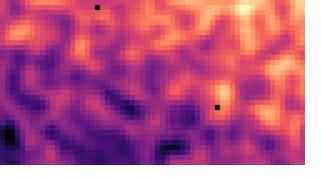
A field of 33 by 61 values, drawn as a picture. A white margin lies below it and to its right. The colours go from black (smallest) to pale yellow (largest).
Slope: up to the top right. Average level on the scale: 50%. Lone odd cells: 2, each lower than its neighbours. Stripes: none.
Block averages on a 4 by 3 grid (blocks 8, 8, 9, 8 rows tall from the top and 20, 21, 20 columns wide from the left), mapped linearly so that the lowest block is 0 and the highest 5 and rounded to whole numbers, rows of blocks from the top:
3 4 5
2 2 4
1 1 4
0 0 2
